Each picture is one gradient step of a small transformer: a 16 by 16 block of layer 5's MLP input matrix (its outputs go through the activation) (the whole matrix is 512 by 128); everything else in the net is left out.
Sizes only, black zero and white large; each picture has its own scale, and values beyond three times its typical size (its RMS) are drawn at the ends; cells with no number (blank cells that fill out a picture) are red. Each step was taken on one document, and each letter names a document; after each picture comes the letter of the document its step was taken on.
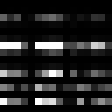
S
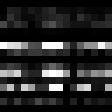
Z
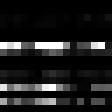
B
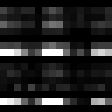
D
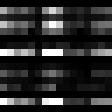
D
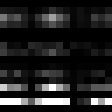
B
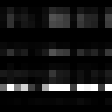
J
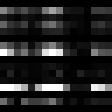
D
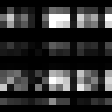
J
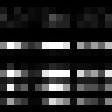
Z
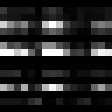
D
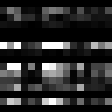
Z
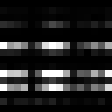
B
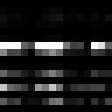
S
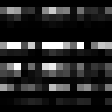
Z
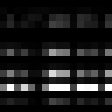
J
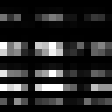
S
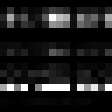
J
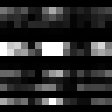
D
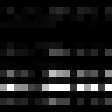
J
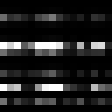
S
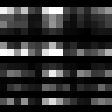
D
